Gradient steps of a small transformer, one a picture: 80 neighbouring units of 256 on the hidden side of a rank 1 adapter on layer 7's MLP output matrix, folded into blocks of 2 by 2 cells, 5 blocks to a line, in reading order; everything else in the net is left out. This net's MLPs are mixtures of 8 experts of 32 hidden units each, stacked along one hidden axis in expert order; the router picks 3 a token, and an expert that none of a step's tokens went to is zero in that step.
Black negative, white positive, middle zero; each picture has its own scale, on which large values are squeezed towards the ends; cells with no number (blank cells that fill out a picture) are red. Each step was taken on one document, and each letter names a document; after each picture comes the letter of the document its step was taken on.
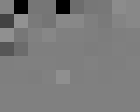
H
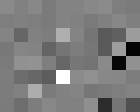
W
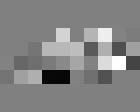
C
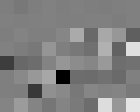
W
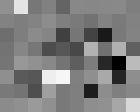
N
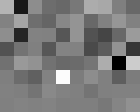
N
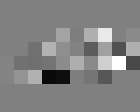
C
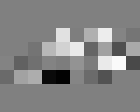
C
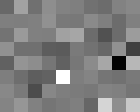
W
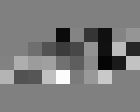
C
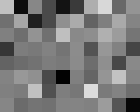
N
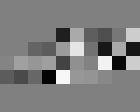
C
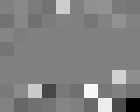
N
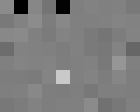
H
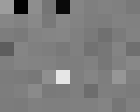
H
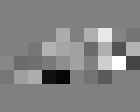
C
